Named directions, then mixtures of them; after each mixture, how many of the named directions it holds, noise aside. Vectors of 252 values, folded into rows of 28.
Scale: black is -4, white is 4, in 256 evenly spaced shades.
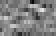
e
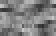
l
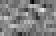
one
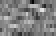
one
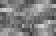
one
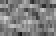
two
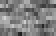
two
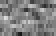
two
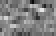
one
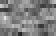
two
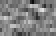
one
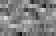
two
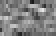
one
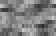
one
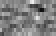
two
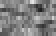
two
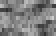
one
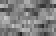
two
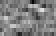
one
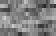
two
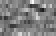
one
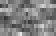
two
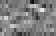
one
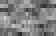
two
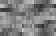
one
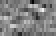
one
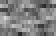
two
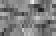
two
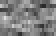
two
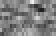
two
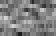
two
